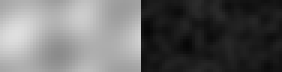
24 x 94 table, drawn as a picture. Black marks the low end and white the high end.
The table splits into one row of 2 panels. Panel 1,1: high, smooth. Panel 1,2: very low, blotchy, faint in contrast.
